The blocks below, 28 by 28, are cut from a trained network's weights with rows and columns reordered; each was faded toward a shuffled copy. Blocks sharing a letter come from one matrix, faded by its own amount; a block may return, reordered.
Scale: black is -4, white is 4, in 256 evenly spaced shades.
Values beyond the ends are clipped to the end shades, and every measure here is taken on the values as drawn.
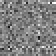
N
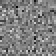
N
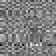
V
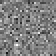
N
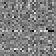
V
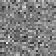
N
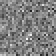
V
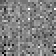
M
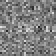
N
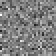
N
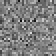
N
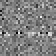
V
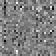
M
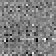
M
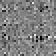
M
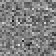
V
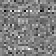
V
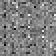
M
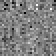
M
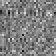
N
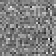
V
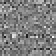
V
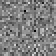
N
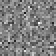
N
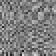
V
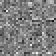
N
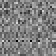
V
